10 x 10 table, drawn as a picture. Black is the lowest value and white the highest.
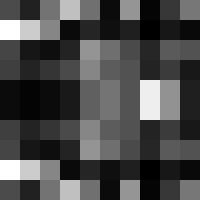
The middle left is the smoothest part. On average the colour sits 30% of the way up the scale. It is mirror symmetric from top to bottom.
